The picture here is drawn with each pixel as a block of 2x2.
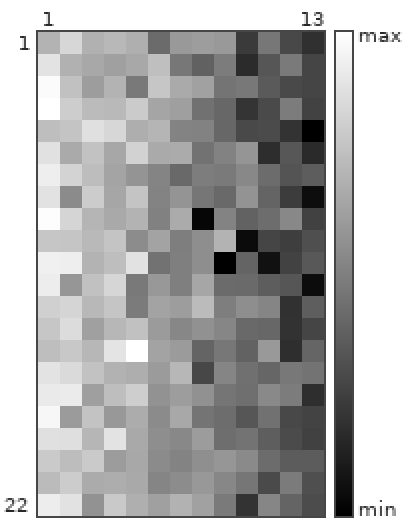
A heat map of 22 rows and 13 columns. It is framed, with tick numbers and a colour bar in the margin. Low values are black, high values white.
Slope: up to the left. Stripes: none. Grain: fine.
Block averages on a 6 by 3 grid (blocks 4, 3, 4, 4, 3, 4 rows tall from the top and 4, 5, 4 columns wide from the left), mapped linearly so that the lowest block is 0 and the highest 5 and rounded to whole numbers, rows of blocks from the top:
5 3 0 | 5 3 0 | 5 2 0 | 5 3 1 | 5 3 1 | 5 3 1
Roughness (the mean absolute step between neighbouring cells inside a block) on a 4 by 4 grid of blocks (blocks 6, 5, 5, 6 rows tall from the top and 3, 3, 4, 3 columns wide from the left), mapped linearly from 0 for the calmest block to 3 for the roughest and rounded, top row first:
1 1 1 1 | 1 1 3 1 | 0 1 1 2 | 1 0 0 0
